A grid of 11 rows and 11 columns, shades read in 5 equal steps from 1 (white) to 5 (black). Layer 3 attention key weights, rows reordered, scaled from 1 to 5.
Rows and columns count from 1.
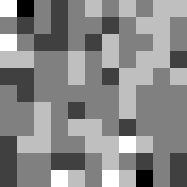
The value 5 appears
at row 1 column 2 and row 11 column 9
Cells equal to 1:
5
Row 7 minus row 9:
-1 1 0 0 1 1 1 1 1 0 0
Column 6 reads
2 3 4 3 3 3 3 2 2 3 3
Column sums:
32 36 31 35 31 31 29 27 32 29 34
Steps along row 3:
up up same down up down up same down up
